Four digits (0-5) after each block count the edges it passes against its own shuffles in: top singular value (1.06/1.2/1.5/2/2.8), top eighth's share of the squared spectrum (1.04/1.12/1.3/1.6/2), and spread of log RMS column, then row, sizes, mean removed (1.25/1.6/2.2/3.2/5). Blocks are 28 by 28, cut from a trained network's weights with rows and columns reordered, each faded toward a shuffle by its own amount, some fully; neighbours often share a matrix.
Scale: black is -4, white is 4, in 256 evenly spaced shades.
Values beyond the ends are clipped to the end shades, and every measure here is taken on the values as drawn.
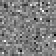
1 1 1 1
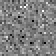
0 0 0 0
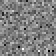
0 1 0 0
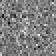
2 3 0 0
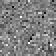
0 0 0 0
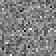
1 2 0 0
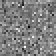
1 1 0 0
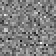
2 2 0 0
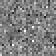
0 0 0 0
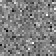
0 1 0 0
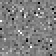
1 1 0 0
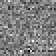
3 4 0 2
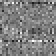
4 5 1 2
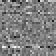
3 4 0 2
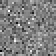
0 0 0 0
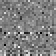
3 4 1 2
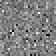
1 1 0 0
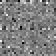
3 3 0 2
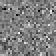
2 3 0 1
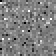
0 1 0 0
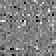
3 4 0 2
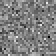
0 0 0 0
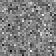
1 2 0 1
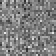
2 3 0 1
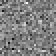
1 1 0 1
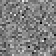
0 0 0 0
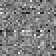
3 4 1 2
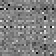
3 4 0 1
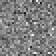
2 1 0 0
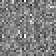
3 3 1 1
